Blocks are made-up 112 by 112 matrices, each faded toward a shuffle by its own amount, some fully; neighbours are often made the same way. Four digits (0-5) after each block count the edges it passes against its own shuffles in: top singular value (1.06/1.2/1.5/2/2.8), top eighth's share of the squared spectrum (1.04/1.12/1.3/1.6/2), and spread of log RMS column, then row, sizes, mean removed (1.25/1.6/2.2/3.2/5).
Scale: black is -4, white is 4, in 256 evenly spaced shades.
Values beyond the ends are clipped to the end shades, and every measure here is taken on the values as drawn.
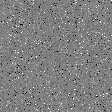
2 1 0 0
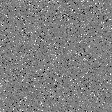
0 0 0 0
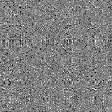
4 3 2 2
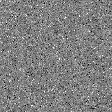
3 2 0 0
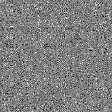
4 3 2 1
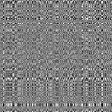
5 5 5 4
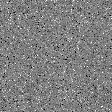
2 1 0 0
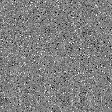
3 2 0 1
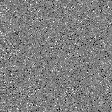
3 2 1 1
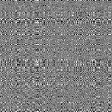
5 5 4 4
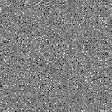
4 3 2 1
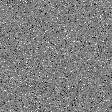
0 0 0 0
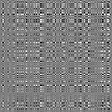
5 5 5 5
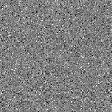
4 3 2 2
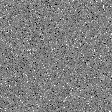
0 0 0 0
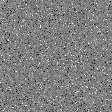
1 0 0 0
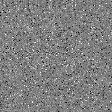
3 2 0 1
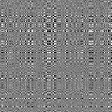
5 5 4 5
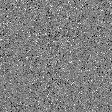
0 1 1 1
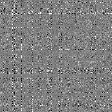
2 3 4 4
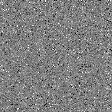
1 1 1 2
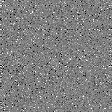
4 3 1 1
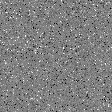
2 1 0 0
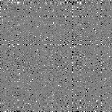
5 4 2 3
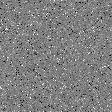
2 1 0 0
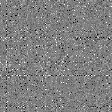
4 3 2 2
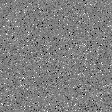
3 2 1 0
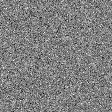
1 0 0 0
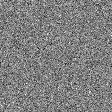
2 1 0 0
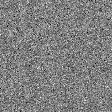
2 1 0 0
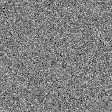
0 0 0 0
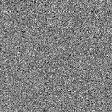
3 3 1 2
